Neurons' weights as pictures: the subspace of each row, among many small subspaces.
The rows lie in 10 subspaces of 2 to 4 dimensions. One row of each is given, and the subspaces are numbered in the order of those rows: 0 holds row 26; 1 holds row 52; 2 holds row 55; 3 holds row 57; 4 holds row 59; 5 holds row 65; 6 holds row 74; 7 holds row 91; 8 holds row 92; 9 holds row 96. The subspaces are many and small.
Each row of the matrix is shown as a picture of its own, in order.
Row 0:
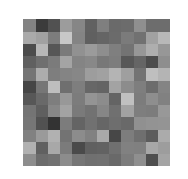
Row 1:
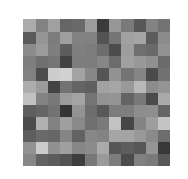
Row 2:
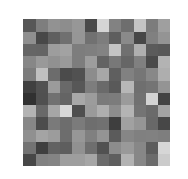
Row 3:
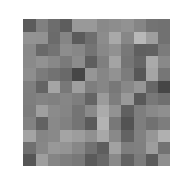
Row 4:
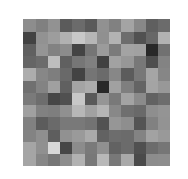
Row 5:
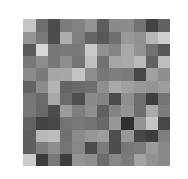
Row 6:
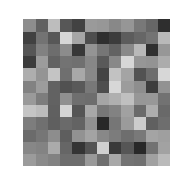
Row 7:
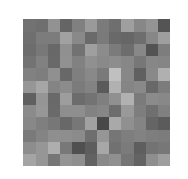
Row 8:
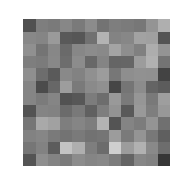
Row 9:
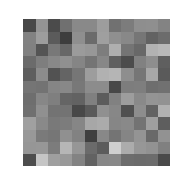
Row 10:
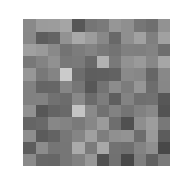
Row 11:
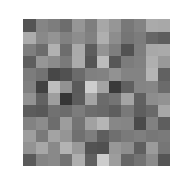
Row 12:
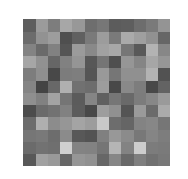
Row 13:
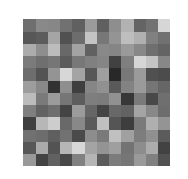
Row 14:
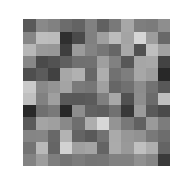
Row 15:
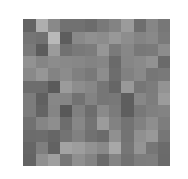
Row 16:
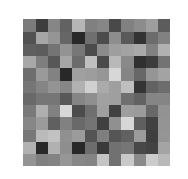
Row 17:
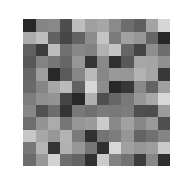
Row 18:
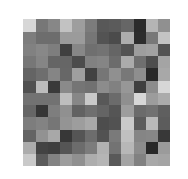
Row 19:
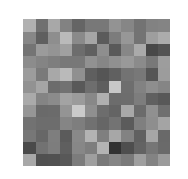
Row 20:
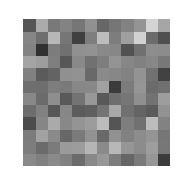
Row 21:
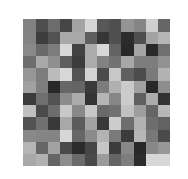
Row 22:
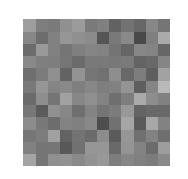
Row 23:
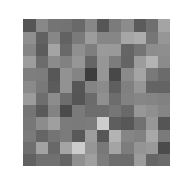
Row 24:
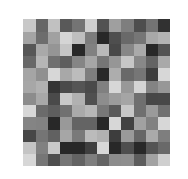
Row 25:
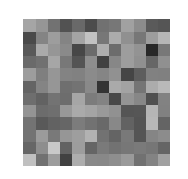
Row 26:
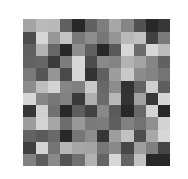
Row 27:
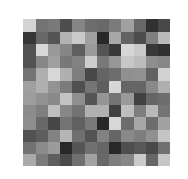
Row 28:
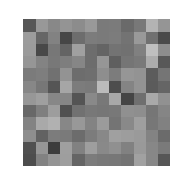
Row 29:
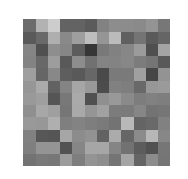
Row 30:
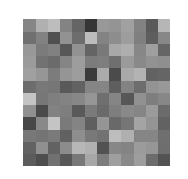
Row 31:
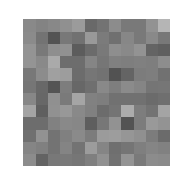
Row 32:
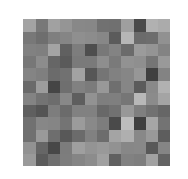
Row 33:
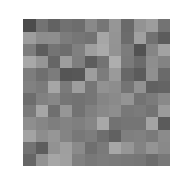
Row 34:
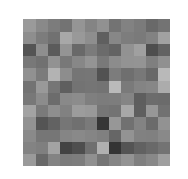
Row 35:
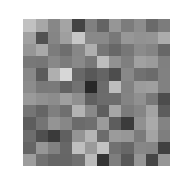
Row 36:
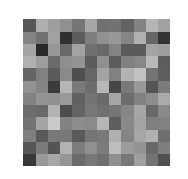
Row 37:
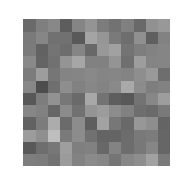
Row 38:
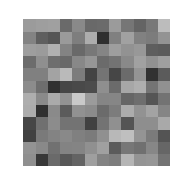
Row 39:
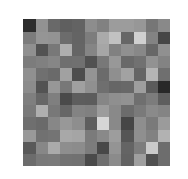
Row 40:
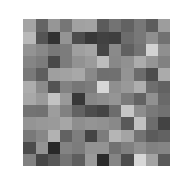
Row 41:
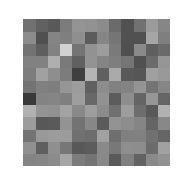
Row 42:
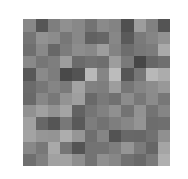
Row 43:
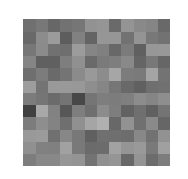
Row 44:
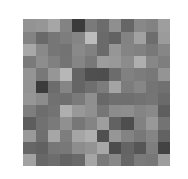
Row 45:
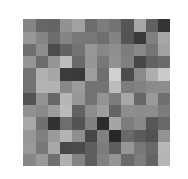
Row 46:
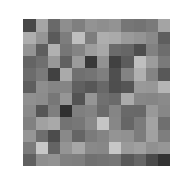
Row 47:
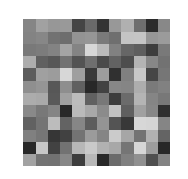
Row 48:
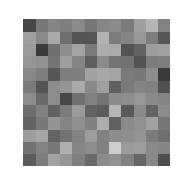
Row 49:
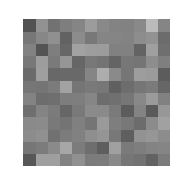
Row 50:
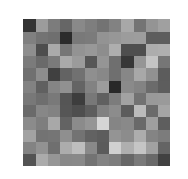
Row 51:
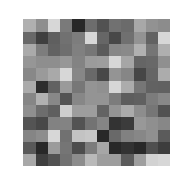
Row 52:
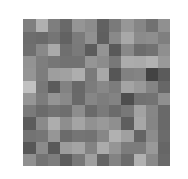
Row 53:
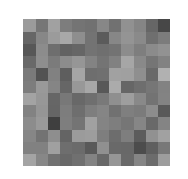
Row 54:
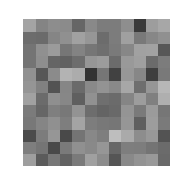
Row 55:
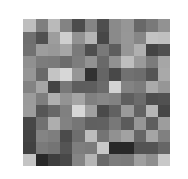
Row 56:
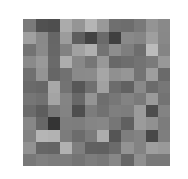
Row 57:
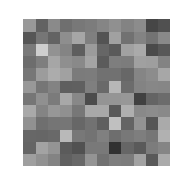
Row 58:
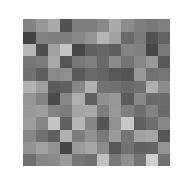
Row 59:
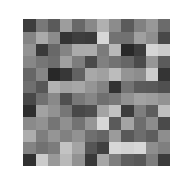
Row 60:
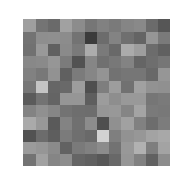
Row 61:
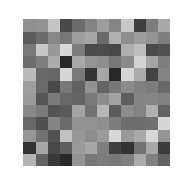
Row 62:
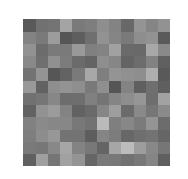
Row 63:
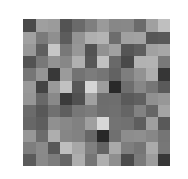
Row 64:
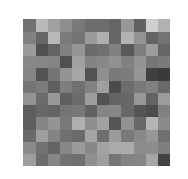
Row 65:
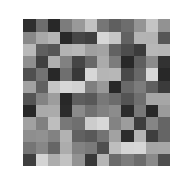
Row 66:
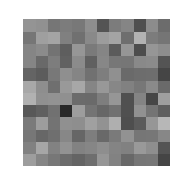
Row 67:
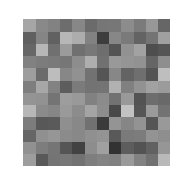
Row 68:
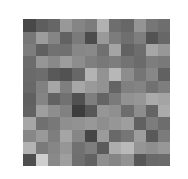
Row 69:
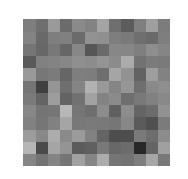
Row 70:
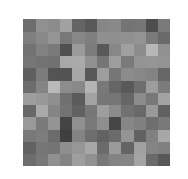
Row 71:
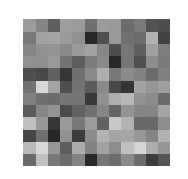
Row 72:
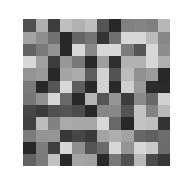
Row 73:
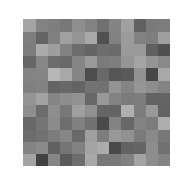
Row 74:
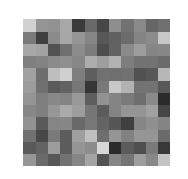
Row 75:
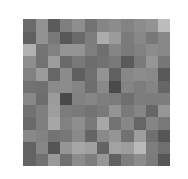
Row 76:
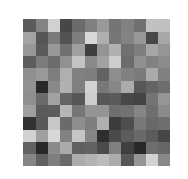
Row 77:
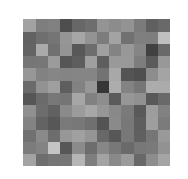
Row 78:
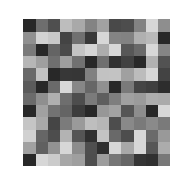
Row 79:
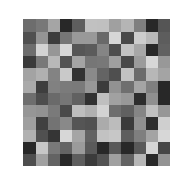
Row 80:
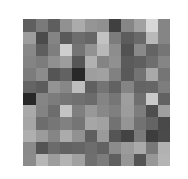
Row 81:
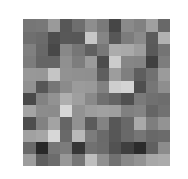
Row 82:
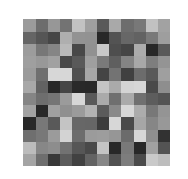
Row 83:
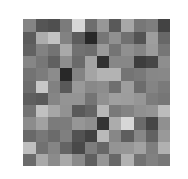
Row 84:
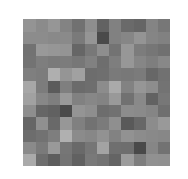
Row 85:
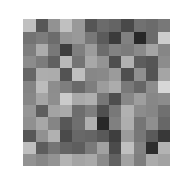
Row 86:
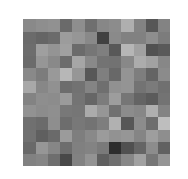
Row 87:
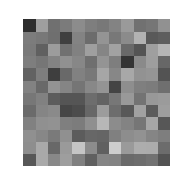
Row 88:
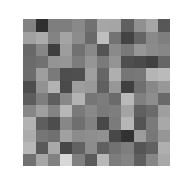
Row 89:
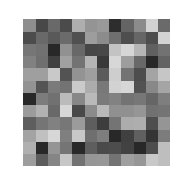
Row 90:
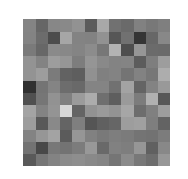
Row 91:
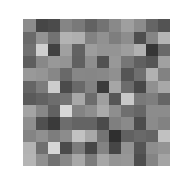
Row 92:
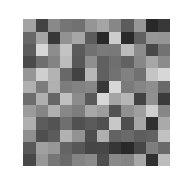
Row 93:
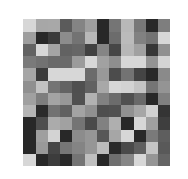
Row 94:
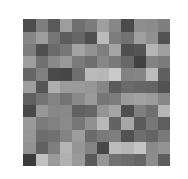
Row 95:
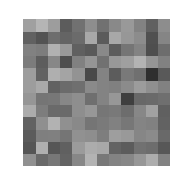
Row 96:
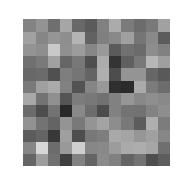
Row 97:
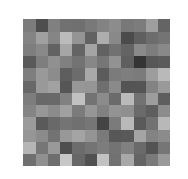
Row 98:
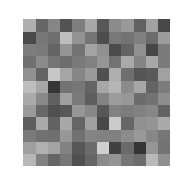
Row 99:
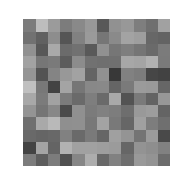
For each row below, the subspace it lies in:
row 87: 2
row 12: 1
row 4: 7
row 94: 4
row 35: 6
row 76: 9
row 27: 3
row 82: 0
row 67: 4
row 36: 7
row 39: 8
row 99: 1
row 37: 9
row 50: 2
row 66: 0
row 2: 0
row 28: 7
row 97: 1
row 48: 3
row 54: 3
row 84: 5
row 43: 5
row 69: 9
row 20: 8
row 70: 0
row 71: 9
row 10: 6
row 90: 5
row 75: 5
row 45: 3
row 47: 9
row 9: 2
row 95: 1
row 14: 5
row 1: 0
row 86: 3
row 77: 7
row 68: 2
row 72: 1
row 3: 8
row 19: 2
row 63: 9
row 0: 1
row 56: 7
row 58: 1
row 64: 8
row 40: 7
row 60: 9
